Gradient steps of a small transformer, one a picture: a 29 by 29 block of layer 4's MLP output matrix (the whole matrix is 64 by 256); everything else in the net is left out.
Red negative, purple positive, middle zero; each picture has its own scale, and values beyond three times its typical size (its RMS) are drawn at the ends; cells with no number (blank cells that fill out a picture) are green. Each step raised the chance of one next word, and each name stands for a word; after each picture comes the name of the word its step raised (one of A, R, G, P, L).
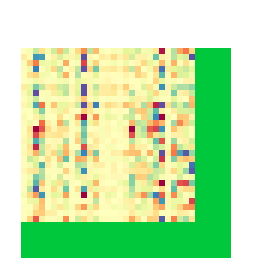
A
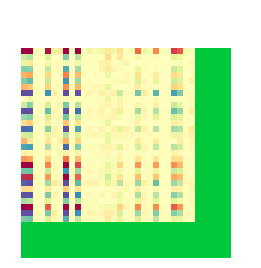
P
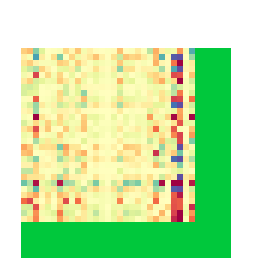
A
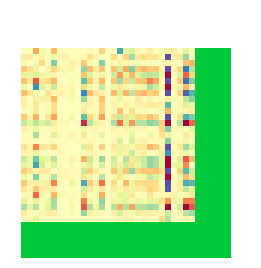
P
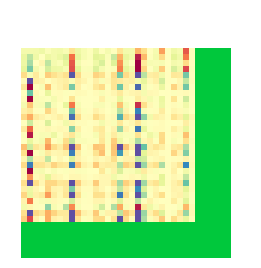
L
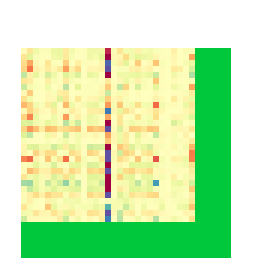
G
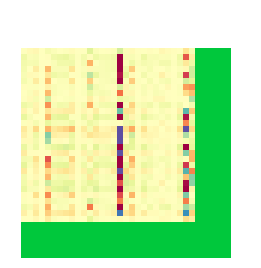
G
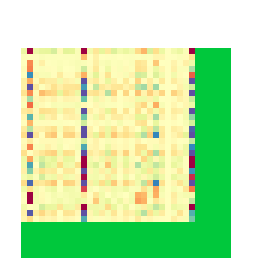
P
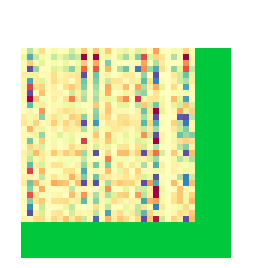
L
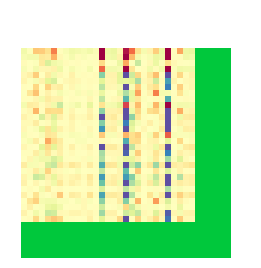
L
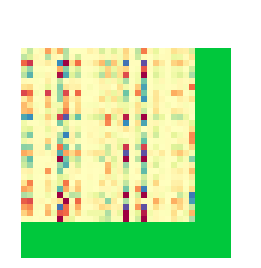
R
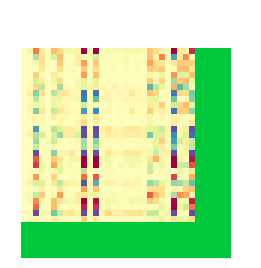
P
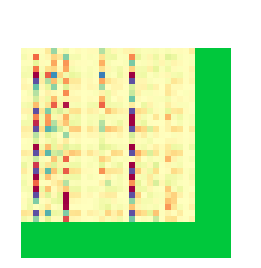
G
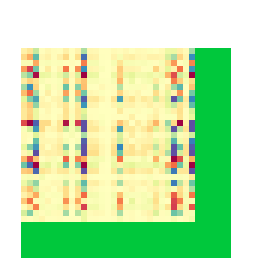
P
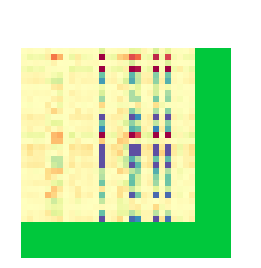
L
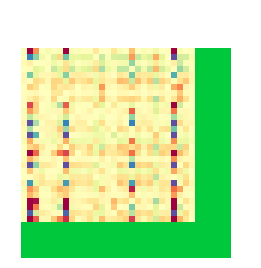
L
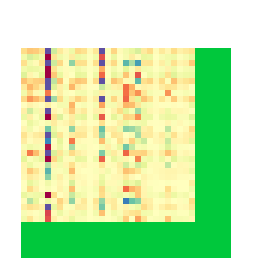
R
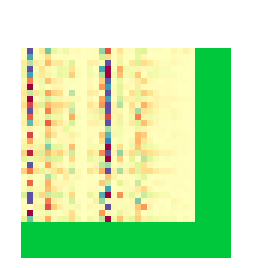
R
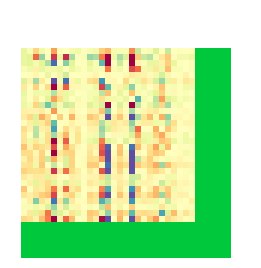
L
